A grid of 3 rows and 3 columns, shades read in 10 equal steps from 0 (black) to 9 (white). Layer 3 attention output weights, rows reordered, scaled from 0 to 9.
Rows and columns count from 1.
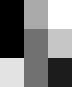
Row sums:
15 11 13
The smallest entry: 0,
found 2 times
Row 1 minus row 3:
-8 2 8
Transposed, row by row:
0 0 8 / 6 4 4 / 9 7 1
